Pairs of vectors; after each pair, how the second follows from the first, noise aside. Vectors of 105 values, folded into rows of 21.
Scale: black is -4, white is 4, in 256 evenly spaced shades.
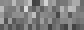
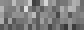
copied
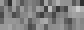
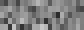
wrapped around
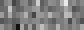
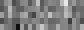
copied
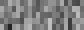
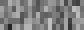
copied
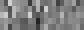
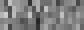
copied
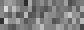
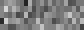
copied
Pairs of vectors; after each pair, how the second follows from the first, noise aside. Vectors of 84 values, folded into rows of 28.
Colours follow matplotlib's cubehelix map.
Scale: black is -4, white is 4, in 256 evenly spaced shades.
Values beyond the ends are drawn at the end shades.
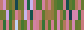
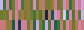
shuffled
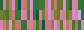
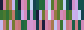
scaled up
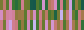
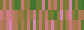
shrunk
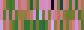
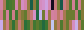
copied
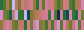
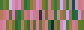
shuffled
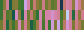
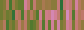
shrunk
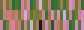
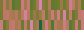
shrunk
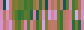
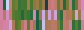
copied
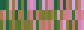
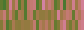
shrunk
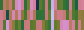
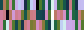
scaled up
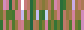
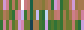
copied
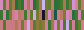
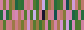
copied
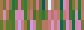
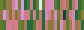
shuffled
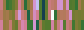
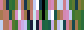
scaled up
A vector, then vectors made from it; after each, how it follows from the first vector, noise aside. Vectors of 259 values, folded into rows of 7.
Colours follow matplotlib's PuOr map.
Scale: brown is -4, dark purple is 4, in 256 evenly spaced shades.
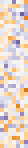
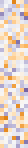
sign-scrambled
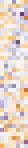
copied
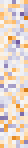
copied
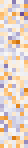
sign-scrambled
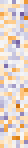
copied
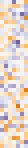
copied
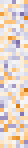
copied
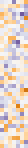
copied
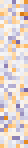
sign-scrambled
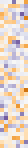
copied
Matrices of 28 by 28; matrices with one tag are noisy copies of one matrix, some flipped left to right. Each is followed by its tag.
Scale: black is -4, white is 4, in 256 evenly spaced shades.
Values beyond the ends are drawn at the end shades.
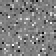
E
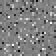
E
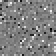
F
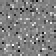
E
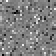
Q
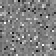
E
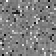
Q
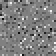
F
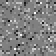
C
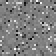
C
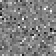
F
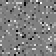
C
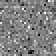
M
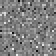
E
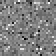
C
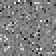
C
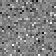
E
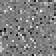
F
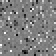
M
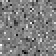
M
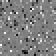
M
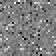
C
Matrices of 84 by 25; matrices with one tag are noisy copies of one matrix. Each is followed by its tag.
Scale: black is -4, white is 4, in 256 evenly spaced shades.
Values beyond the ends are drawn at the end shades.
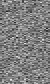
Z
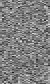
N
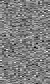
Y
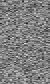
Z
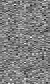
Z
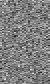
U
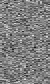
Y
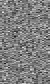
U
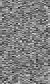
N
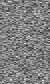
Z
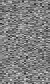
Z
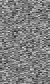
U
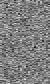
Y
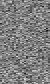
Z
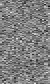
N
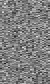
U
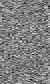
N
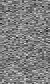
Z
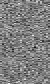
Y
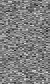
Z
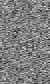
U
